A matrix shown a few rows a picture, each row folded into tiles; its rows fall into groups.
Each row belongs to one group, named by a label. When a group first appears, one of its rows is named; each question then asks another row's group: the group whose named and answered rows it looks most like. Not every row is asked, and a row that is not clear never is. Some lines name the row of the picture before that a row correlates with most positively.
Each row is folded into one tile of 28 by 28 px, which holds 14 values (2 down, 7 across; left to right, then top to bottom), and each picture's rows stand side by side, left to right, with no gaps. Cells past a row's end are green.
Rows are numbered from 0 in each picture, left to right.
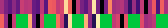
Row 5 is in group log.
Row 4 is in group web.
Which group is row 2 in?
web
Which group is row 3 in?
web
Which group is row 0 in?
web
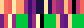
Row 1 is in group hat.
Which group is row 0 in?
hat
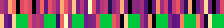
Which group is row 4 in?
web
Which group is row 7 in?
web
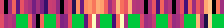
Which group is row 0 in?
log
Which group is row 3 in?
hat
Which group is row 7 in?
web
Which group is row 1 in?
web
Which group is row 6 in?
log
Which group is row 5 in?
log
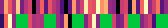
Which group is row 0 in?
hat
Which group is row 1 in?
log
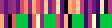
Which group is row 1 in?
hat
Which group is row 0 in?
web
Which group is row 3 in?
hat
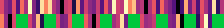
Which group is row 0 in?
web
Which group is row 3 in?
web
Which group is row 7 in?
hat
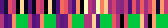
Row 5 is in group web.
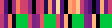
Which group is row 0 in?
hat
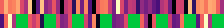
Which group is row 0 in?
hat
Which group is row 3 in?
hat
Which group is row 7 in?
hat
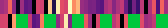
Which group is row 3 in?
web
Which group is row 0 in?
web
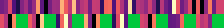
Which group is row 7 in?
log
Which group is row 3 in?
web
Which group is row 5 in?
web
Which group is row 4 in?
hat
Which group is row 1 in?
web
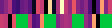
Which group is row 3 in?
hat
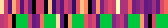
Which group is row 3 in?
log
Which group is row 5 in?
web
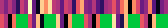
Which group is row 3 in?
web
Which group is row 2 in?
web
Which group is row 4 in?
web
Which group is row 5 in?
web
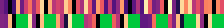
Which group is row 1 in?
web
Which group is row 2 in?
web
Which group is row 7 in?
web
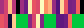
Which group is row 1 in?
hat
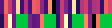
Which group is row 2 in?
hat
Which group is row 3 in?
web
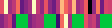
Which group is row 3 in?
log
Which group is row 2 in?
hat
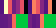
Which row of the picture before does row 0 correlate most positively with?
1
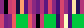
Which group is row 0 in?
log
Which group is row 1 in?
web
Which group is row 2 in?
hat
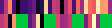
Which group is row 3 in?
hat
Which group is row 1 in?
hat
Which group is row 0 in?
web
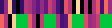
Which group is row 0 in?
web
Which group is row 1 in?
web
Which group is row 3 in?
log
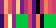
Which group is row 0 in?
hat
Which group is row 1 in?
hat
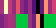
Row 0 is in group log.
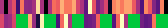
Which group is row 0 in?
log
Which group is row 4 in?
hat
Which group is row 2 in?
hat
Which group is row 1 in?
web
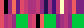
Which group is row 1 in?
web
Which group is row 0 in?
log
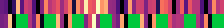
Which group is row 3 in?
hat
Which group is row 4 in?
hat
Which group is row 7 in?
hat
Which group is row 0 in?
hat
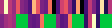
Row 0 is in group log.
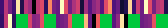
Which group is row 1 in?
log
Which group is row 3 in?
web
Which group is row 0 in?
hat
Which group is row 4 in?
hat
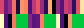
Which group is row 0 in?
web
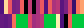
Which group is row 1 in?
log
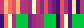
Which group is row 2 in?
hat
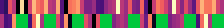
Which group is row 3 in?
web
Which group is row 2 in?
hat
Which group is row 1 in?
hat
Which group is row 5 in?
hat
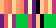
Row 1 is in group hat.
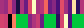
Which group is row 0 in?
web
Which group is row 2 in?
hat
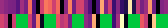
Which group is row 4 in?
hat
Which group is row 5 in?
web
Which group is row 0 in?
web
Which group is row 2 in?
log
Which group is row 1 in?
hat
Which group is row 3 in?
hat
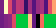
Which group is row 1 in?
web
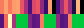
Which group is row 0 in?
hat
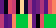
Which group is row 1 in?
web
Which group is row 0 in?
log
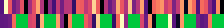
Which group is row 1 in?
web
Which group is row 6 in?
web
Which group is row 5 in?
hat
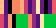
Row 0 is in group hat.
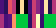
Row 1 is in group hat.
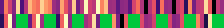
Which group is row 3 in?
hat
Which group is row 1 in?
hat
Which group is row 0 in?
hat
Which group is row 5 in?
log
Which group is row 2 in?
hat
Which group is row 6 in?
log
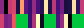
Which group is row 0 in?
log
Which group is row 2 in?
hat
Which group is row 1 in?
hat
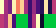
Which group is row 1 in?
hat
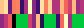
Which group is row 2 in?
hat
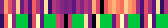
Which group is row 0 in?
hat
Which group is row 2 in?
web
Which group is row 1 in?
hat
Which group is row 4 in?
hat
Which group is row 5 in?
hat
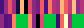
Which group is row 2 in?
hat
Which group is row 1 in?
web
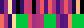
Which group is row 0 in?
web
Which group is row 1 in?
log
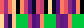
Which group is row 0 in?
web
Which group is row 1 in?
log
